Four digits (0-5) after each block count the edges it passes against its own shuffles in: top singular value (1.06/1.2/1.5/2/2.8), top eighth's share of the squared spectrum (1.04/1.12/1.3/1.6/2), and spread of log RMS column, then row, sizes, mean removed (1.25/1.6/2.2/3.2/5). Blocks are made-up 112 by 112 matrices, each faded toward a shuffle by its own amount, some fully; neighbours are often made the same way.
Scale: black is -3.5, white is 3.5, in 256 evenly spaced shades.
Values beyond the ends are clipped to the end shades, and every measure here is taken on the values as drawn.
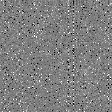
4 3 2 1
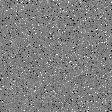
2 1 0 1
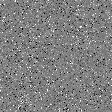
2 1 0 0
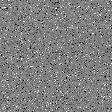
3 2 0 1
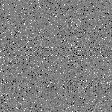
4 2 0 1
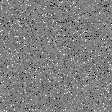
2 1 0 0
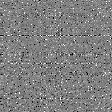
4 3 1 2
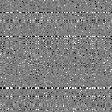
5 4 2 3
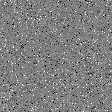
2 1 0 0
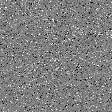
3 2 0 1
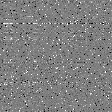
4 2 0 1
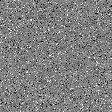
3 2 0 0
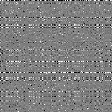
5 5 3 4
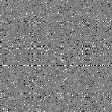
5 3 2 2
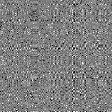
5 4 3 3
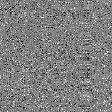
4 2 1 1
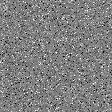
2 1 0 0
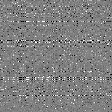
5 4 2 3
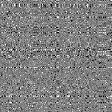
5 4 2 3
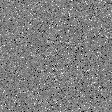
0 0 1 0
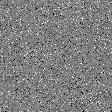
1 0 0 0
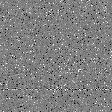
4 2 0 1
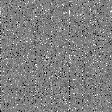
3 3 2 0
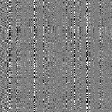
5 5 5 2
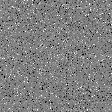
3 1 0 0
